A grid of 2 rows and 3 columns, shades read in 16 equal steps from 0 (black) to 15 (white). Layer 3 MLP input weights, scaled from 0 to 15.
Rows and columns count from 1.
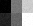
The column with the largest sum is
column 3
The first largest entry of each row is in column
3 3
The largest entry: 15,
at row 2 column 3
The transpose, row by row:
0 2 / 7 6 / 12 15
